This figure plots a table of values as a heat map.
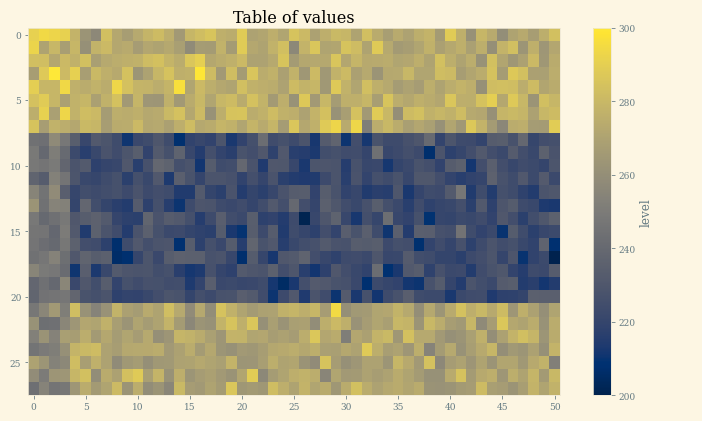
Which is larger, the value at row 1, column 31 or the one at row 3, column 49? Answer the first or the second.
the first
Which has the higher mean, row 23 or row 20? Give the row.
23
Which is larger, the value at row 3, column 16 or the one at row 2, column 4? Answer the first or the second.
the first
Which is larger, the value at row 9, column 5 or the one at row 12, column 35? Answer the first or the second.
the second
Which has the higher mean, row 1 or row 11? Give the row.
1
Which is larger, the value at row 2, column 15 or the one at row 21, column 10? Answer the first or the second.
the first
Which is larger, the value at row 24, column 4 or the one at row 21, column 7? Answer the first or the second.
the first
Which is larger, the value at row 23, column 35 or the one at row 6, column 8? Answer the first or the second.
the second
